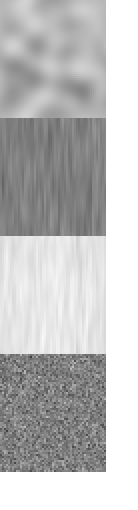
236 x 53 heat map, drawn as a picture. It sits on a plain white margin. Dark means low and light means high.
The table splits into 4 rows of 1 panel. Panel 1,1: high, smooth. Panel 2,1: middling, streaked downward, faint in contrast. Panel 3,1: very high, streaked downward, faint in contrast. Panel 4,1: middling, fine-grained.
